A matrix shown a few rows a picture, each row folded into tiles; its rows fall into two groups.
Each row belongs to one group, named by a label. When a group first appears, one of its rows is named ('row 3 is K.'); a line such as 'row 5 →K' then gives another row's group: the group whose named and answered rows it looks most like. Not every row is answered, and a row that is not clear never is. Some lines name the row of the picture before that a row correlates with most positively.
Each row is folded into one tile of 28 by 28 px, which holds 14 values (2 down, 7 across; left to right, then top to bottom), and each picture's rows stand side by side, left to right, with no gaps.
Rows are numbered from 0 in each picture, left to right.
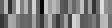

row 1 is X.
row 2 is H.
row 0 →X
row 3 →X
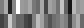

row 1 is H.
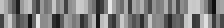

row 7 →H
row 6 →X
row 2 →X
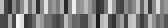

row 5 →X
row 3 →H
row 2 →X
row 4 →H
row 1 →X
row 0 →H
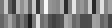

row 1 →X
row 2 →X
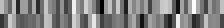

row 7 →H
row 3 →H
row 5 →X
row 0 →H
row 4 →X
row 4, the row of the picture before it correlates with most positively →0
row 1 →X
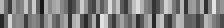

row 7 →X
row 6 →H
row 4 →X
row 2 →H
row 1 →X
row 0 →H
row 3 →H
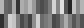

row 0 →H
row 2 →X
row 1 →H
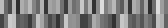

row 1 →H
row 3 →X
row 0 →H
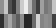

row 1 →H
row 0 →X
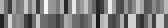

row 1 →X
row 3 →H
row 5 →H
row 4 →H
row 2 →X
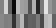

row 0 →X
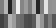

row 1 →X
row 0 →X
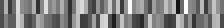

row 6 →X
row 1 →X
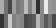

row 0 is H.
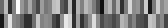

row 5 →X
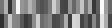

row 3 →X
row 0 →X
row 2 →H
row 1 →H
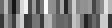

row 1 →X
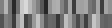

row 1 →H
